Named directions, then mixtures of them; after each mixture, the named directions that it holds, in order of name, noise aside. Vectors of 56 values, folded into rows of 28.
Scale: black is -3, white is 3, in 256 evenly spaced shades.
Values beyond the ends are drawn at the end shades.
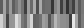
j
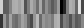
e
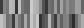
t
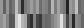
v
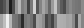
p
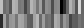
e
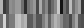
e, j, v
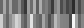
j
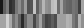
e, p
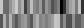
e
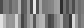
j, p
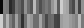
e, p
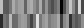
e
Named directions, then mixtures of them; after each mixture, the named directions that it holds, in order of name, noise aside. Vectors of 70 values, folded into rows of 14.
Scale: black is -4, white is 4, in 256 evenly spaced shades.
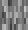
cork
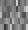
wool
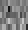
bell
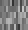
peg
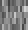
cork, peg, wool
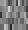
bell, cork, wool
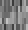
peg, wool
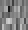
bell, cork, peg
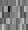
bell, cork, wool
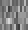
bell, peg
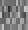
bell, cork, wool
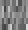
bell, cork, wool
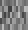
bell, cork, wool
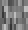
cork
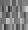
bell, peg, wool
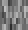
cork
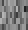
cork, wool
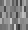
cork, peg, wool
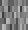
bell, cork, peg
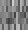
peg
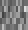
bell, cork, wool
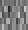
bell, cork, wool
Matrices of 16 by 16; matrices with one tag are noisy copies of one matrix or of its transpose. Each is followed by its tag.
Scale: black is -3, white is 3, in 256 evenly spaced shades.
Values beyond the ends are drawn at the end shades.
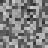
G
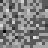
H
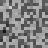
G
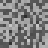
H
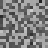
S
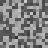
G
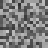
S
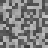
G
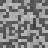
G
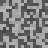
G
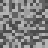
H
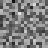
S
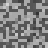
G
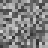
H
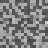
S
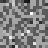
S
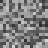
H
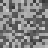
H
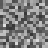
S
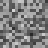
H
